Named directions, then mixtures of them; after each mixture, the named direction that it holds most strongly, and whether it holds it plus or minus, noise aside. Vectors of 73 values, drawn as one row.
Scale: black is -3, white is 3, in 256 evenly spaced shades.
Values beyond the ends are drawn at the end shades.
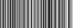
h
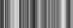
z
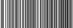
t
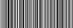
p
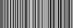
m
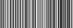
m, plus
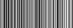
t, minus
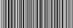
p, plus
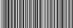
p, plus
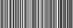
m, plus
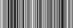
p, plus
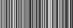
h, minus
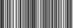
z, plus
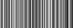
h, minus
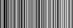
t, minus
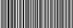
p, plus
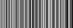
h, minus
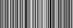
m, plus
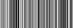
z, minus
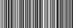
p, plus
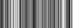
z, plus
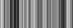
z, minus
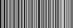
t, minus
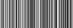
t, plus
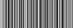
p, plus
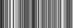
z, plus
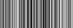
m, minus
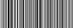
p, plus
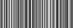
h, minus
